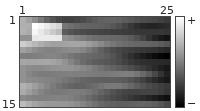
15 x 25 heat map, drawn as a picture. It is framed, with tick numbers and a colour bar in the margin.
Roughest part: top left. Ninth with the highest average: top left. Grain: streaks across. Ninth with the lowest average: middle right. Slope: up to the left. Odd patch: higher, in the top left.
